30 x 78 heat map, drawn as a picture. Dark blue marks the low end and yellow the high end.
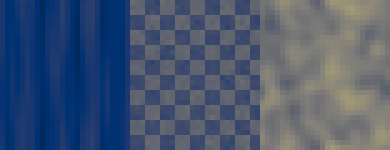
It is made of 1 by 3 panels. Panel 1,1: very low, streaked downward, faint in contrast. Panel 1,2: low, checkered. Panel 1,3: middling, blotchy.
